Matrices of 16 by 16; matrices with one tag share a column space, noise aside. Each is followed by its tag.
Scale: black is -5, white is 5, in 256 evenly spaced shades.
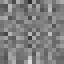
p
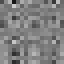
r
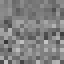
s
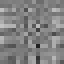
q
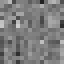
r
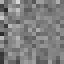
p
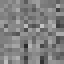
q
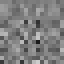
s
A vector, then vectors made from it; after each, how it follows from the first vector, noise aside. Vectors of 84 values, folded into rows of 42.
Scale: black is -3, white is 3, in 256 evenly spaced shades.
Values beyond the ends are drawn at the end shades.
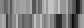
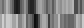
wrapped around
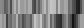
copied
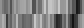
copied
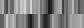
wrapped around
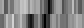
wrapped around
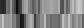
wrapped around
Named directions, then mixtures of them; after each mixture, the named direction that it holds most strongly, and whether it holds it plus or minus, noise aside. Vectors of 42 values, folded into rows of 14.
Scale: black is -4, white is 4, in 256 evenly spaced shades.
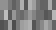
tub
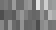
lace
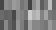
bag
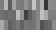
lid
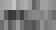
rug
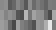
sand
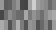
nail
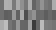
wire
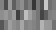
lid, minus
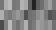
nail, minus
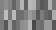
tub, plus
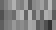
sand, minus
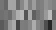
sand, minus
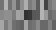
lid, plus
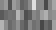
lid, plus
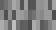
tub, minus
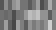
bag, plus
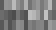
bag, plus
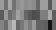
sand, minus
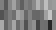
sand, minus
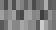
lid, minus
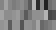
lace, minus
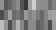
nail, plus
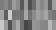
tub, minus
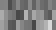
sand, plus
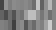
bag, plus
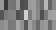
nail, plus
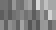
lace, plus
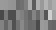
lace, plus
